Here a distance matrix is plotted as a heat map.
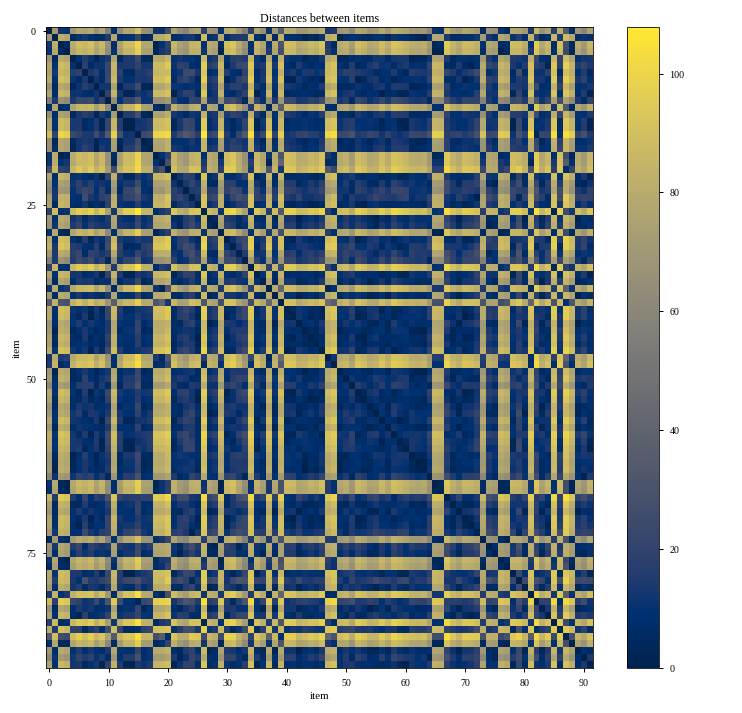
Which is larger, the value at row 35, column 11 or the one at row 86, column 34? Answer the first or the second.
the second
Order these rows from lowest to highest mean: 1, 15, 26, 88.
1, 15, 88, 26
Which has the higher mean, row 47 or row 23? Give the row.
47
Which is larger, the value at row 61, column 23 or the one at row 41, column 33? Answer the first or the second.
the second
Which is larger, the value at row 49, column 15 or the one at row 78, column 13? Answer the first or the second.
the first
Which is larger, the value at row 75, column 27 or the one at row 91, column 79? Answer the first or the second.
the second
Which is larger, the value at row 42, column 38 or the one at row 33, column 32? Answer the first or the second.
the second
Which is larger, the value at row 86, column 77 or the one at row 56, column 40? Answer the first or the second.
the first
